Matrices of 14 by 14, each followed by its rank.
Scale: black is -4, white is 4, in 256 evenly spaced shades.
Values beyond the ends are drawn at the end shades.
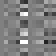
one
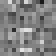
three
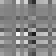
one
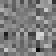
three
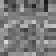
three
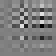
one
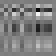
one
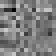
three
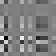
one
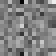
three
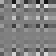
one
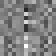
three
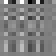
one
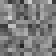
three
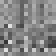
three
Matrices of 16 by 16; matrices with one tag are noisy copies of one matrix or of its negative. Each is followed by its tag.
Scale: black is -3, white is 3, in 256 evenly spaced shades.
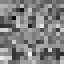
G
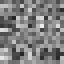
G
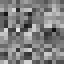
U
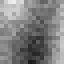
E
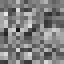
U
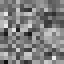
U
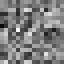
U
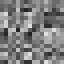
U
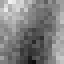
E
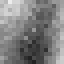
E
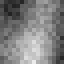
E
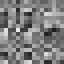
U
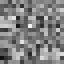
G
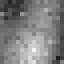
E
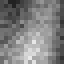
E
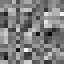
U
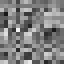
U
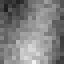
E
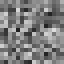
U
